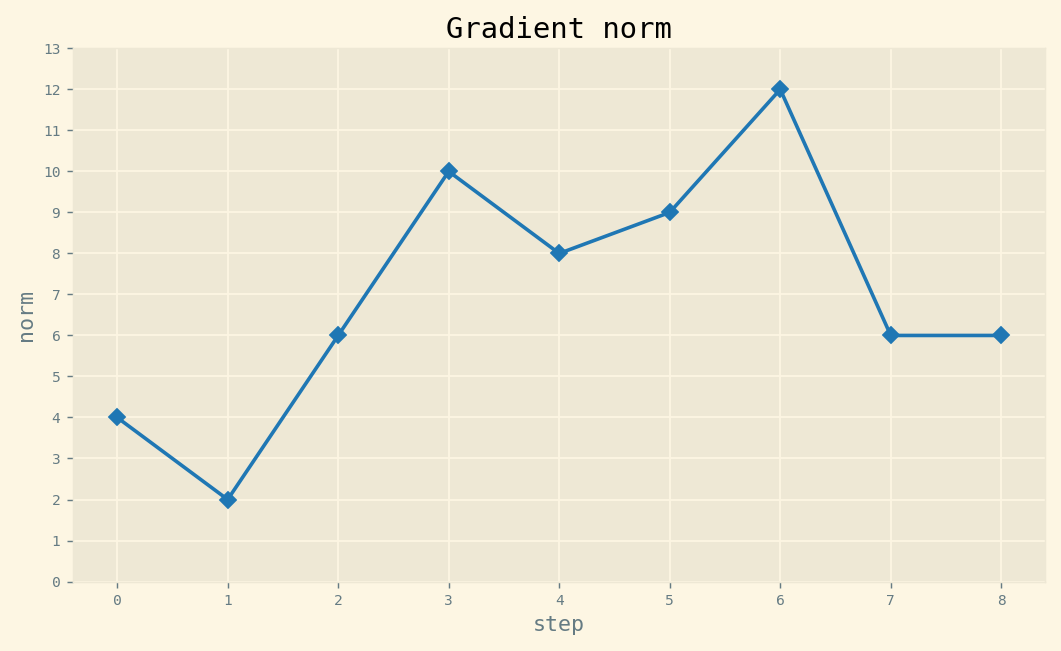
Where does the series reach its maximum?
6
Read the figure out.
Title: Gradient norm
x-axis: step, ticks 0 1 2 3 4 5 6 7 8
y-axis: norm, ticks 0 1 2 3 4 5 6 7 8 9 10 11 12 13
Values:
4 2 6 10 8 9 12 6 6
